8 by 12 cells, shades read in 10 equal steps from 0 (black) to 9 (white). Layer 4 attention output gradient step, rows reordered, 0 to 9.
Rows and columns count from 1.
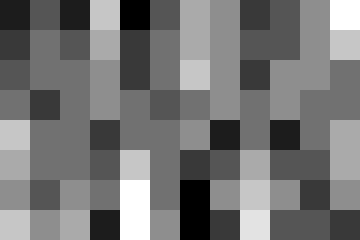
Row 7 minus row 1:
4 0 4 -3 9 1 -6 0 5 2 -3 -4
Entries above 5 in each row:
3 3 1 0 2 4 2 4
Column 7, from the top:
6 6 7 4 5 2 0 0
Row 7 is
5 3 5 4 9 4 0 5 7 5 2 5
